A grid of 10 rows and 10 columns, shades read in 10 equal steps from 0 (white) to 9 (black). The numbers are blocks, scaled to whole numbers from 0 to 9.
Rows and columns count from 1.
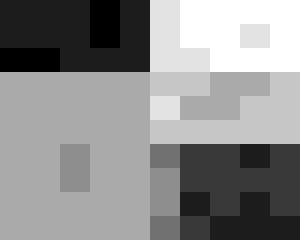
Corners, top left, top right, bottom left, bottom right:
8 0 3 8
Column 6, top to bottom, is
1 1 1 2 1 2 5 4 4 5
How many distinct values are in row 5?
3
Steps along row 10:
same same same same up up up same same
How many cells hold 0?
10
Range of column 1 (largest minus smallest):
6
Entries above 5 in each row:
5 5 5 0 0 0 4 4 4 4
